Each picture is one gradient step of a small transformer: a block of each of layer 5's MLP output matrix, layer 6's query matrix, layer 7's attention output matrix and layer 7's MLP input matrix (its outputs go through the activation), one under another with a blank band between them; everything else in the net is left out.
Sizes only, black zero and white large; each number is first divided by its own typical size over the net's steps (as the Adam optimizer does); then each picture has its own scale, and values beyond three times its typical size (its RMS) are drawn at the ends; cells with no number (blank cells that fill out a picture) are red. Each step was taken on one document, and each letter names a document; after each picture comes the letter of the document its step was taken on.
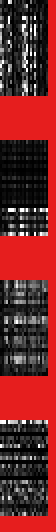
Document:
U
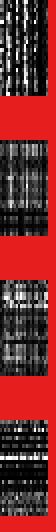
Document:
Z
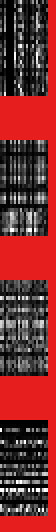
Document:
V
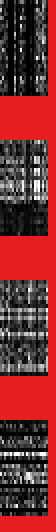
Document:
V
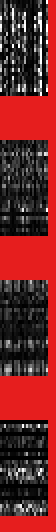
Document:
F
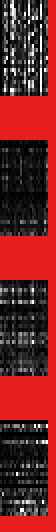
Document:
F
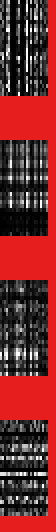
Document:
Z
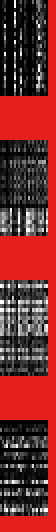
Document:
V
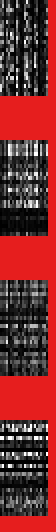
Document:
Z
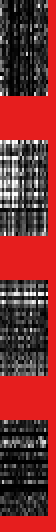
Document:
V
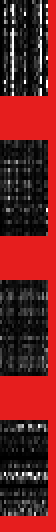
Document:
F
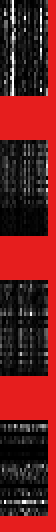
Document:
F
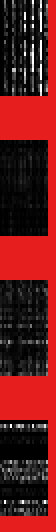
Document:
F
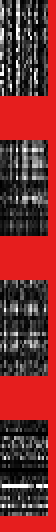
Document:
Z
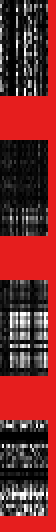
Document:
Z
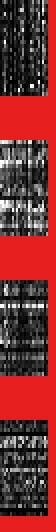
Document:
V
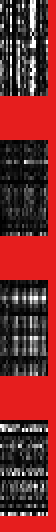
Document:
Z
